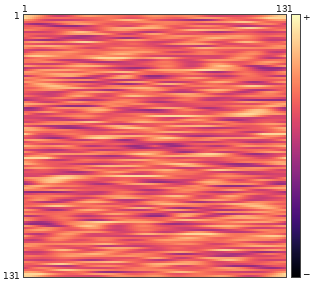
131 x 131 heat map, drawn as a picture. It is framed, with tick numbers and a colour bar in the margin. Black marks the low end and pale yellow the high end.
The values follow a bell shape. On average the colour sits 70% of the way up the scale. The grain runs across in streaks. A half turn leaves it unchanged.
